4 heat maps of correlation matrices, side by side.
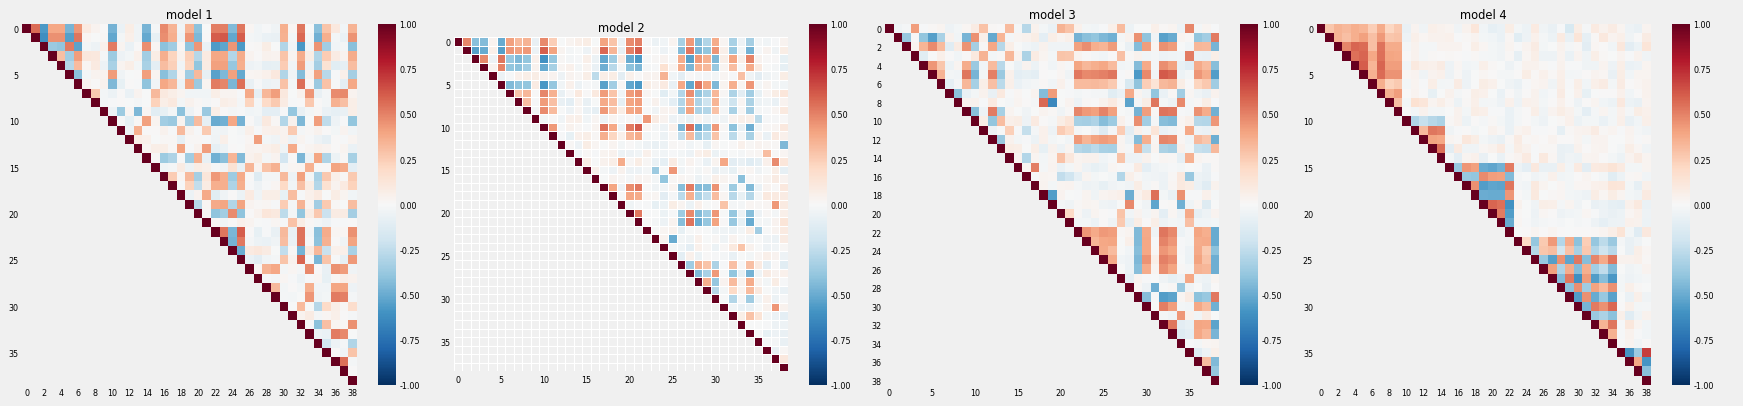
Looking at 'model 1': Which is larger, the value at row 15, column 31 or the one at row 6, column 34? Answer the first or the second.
the first
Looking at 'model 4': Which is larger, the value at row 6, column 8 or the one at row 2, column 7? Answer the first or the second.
the second
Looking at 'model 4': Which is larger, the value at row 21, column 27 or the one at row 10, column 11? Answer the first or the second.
the first
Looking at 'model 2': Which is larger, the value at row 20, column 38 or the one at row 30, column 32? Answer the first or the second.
the first
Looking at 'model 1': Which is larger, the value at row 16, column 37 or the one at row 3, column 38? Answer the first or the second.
the second
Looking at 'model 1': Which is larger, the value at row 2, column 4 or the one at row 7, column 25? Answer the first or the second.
the second
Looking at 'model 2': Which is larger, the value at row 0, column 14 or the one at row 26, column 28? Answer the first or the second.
the second
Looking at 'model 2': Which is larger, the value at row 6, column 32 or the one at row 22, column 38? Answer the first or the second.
the second
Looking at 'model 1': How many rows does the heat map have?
39
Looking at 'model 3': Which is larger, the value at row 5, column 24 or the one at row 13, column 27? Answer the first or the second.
the first
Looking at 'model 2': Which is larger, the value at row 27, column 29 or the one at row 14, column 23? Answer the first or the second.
the second
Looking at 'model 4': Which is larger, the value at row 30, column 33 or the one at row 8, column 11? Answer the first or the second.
the first
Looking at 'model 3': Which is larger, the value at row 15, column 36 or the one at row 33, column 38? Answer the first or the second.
the first
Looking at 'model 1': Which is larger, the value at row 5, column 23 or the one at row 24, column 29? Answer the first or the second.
the second
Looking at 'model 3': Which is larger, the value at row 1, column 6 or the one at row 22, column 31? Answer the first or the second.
the second
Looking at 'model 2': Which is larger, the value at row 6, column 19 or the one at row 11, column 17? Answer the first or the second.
the second
